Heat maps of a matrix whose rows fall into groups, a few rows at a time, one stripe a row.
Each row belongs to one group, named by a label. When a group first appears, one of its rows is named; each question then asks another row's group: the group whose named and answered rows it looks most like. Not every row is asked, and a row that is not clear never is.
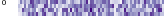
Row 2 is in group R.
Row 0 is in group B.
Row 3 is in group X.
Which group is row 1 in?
X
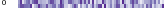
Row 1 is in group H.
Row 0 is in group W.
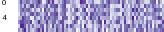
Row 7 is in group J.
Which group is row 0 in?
W
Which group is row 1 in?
B
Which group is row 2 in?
R
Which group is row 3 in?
B
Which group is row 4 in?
R
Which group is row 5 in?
H
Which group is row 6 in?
J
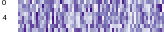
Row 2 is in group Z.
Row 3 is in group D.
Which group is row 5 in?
D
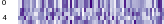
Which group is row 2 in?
J
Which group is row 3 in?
J
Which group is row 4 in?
Z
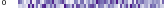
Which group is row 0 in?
D
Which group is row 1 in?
X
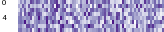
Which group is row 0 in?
B
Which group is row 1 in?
J
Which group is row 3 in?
W
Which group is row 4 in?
H
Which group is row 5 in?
Z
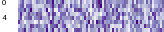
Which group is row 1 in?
H
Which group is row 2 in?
Z
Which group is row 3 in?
W
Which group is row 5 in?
D
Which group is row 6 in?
B
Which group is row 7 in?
Z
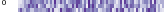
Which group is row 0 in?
X
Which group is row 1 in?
X
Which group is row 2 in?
W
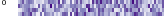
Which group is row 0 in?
D
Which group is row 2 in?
X
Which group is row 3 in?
R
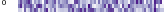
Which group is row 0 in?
Z
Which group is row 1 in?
W
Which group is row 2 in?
X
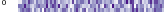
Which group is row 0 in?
X
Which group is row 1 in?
Z
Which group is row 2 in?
R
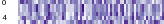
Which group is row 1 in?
D
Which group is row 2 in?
D
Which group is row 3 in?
D
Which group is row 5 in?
X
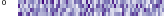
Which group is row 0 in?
Z
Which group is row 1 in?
D
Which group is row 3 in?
W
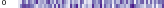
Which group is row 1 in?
H
